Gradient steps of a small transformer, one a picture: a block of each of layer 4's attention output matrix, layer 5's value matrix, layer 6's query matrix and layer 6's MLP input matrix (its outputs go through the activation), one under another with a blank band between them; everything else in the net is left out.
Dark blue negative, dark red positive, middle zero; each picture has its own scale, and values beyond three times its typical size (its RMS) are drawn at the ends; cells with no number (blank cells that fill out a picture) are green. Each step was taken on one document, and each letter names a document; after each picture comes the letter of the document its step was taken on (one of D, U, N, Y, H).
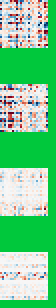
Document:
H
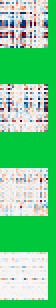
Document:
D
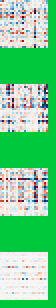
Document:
D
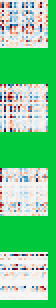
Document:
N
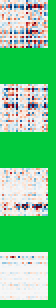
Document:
H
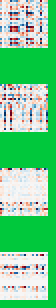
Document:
N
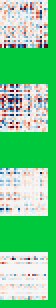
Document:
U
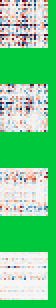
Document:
D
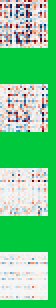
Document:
H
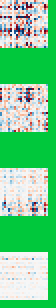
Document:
H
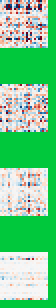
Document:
H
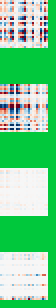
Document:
U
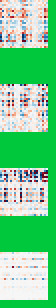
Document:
D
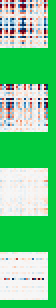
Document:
D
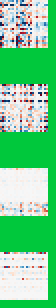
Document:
D
